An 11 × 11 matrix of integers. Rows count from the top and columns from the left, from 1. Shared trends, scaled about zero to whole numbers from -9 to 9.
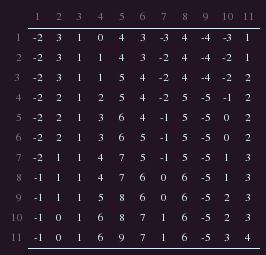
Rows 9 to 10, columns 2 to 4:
1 1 5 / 0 1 6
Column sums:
-18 18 11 35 69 54 -10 56 -52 1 26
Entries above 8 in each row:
0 0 0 0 0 0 0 0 0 0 1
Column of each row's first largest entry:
5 5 5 5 5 5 5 5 5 5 5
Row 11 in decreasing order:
9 7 6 6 4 3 1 1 0 -1 -5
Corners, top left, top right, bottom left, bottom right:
-2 1 -1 4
